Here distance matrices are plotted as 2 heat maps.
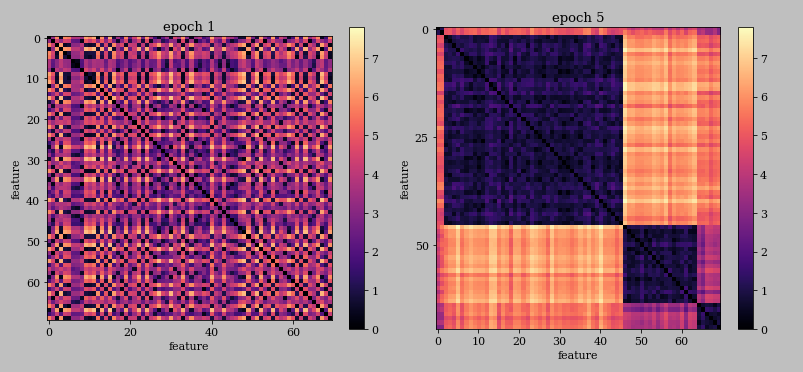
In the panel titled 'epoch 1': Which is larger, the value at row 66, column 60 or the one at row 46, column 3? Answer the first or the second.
the first
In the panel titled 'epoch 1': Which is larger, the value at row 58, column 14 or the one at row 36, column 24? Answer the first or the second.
the second
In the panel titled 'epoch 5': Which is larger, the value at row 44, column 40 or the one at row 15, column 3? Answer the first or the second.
the first
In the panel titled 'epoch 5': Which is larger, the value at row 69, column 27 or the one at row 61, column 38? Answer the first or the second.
the second
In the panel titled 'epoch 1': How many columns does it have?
70
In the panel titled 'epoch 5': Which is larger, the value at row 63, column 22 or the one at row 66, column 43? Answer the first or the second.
the first
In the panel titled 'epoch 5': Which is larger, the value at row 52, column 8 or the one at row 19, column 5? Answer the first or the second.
the first
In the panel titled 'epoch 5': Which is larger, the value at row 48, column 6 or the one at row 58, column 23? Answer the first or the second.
the second
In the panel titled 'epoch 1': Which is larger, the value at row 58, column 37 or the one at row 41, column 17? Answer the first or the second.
the second
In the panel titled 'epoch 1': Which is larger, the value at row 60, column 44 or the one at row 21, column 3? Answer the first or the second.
the second
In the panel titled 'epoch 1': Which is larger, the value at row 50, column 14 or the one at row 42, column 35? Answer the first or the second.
the second
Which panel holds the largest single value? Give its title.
epoch 5
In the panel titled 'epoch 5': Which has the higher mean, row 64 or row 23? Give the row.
64
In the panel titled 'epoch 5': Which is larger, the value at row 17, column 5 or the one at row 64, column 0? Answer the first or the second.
the second
